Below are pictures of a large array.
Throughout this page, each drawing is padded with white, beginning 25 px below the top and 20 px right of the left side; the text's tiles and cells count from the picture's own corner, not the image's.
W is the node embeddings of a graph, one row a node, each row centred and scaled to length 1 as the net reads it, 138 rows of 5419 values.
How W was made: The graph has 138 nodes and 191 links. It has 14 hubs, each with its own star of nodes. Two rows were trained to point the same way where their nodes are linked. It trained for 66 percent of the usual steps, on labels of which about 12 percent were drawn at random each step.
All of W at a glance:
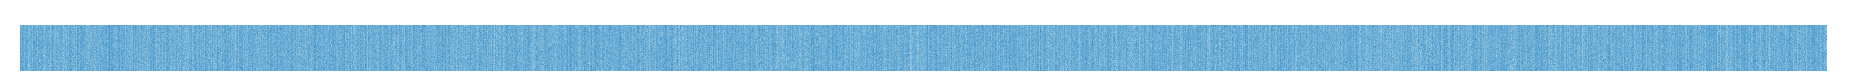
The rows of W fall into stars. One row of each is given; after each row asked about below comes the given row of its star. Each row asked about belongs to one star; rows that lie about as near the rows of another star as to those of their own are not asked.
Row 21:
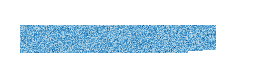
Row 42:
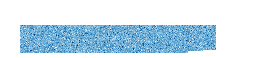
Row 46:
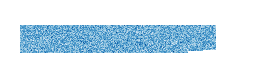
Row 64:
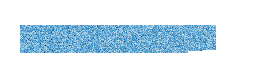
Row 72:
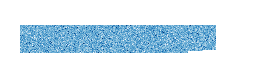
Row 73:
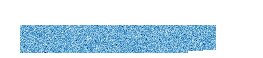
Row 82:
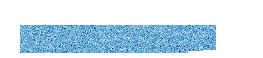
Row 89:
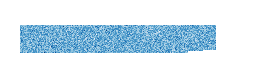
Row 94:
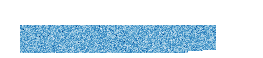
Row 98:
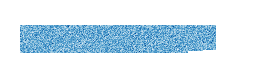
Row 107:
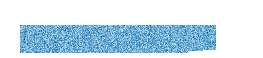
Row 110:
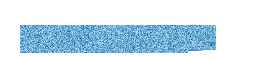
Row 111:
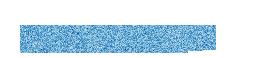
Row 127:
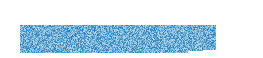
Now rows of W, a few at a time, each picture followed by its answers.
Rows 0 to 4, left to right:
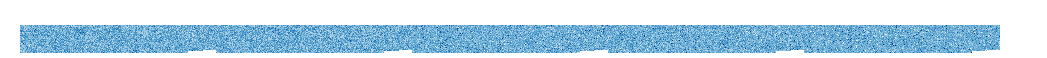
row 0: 46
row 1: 46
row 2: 72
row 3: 72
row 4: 73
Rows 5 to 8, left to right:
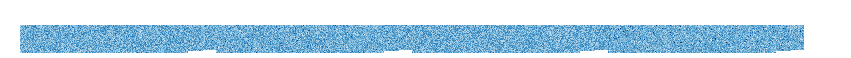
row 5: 42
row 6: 111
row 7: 72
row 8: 110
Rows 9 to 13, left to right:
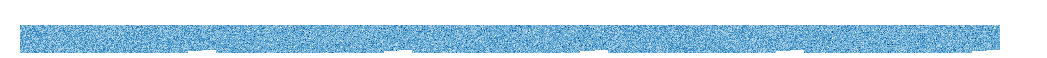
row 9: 110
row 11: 73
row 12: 64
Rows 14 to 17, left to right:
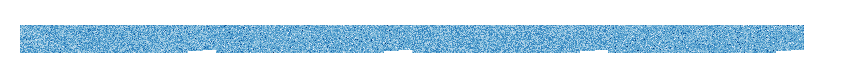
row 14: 98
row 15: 89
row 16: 111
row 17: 42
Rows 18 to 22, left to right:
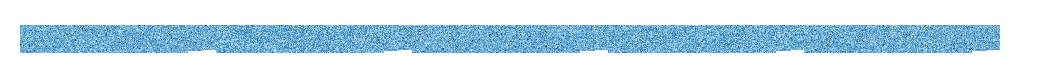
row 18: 107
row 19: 98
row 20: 111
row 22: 94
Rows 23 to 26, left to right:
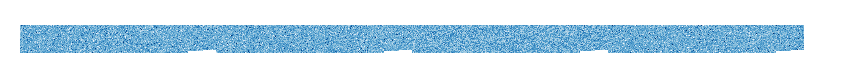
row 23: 42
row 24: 64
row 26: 94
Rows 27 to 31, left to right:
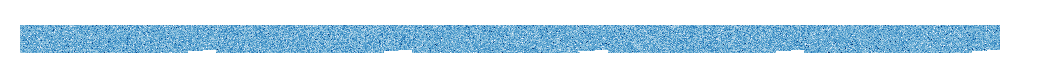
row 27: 46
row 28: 111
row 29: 64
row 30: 94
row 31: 107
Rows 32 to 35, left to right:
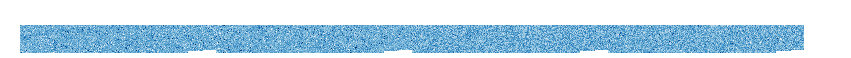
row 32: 46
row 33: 94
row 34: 73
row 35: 82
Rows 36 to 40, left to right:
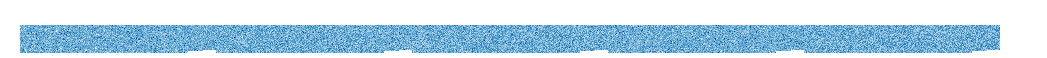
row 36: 89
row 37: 46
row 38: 64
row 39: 89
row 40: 73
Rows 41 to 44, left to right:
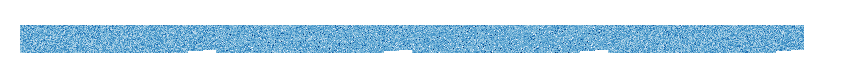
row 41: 127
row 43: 107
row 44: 73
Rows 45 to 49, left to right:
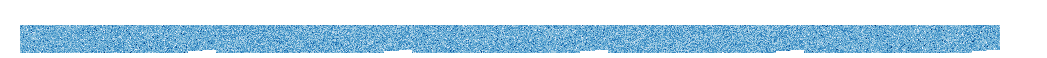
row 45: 89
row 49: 21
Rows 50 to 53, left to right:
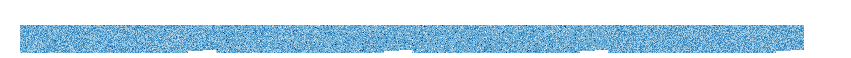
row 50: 46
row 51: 111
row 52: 89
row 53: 89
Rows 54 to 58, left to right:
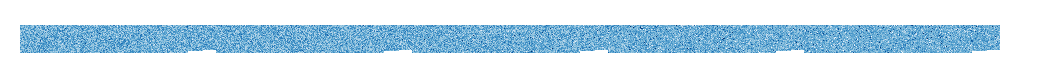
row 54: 94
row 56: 127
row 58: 110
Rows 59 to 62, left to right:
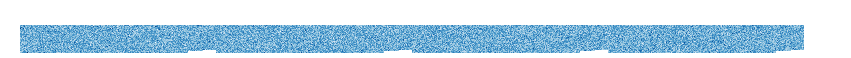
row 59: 64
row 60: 64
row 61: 64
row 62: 89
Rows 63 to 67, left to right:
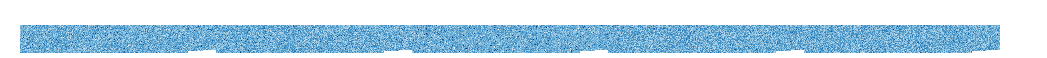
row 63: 42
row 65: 82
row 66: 89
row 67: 42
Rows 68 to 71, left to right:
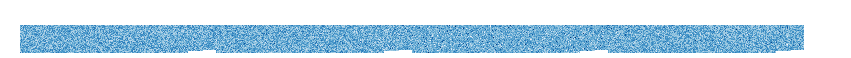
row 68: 82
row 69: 72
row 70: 72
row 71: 64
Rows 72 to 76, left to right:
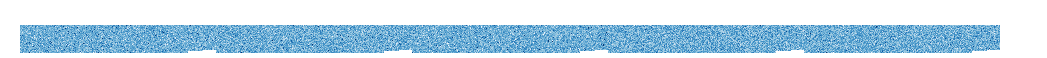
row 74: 82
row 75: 127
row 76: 64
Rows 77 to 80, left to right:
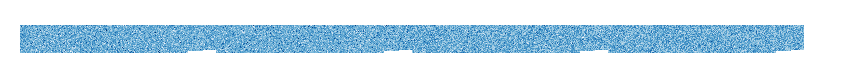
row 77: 127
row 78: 72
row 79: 110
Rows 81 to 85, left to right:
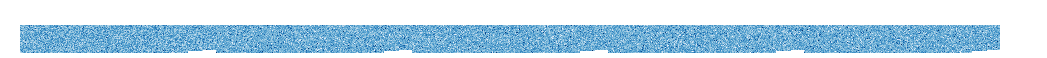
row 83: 42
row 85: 127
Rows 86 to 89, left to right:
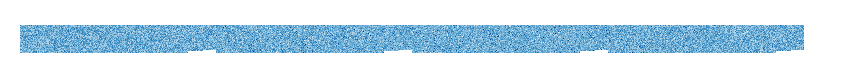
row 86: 46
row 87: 72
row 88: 94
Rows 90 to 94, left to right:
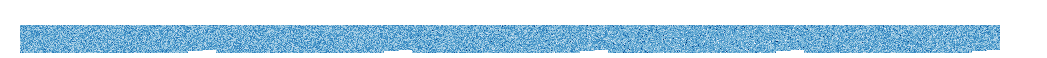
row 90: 72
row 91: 94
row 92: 127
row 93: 21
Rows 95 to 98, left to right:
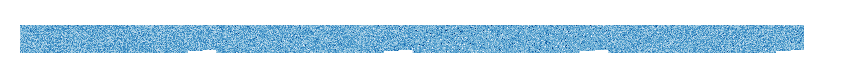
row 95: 42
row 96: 82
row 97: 98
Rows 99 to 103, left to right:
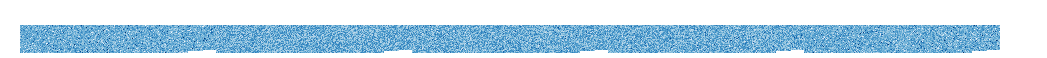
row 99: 72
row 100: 42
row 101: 42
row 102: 127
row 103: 72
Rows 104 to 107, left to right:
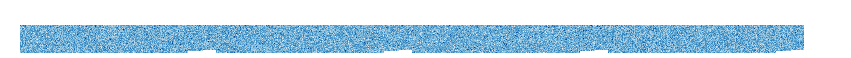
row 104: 110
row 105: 21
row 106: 42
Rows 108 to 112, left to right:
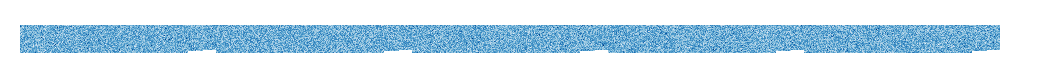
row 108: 107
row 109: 107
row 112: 107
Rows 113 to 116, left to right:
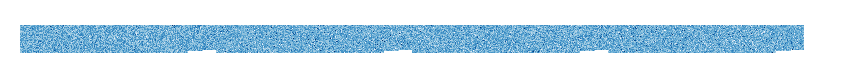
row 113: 64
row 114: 111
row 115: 64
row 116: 89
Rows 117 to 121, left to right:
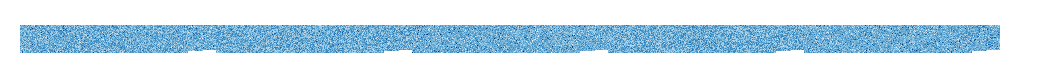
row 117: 94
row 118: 110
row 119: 82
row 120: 42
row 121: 21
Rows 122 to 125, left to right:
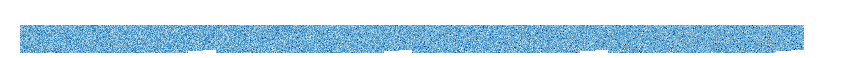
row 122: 127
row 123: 98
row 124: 127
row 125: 21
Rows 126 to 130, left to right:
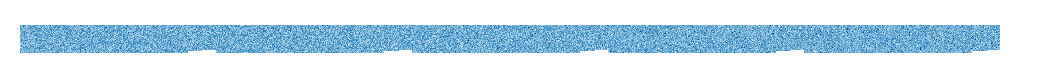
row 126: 73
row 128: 21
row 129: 82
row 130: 72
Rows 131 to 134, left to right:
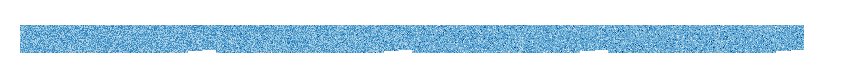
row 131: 21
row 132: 21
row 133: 127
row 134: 111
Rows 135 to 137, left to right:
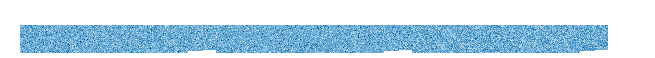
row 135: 127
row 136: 21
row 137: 107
